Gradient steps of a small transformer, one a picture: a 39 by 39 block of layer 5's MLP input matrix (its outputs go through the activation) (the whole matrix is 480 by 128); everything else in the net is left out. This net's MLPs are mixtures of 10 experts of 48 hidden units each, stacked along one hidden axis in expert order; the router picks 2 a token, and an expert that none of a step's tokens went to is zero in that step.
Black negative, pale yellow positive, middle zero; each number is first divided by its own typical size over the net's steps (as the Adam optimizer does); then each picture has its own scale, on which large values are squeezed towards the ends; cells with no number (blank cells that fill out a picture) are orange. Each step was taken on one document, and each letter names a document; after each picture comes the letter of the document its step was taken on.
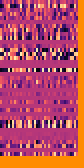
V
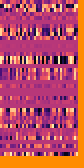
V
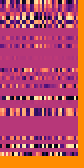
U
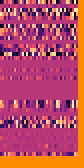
V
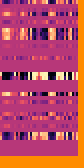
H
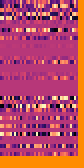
V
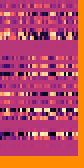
H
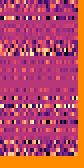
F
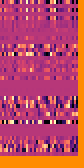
F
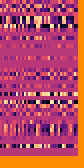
V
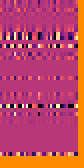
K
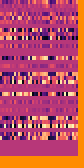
H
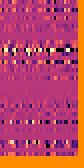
F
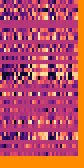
H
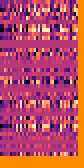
V
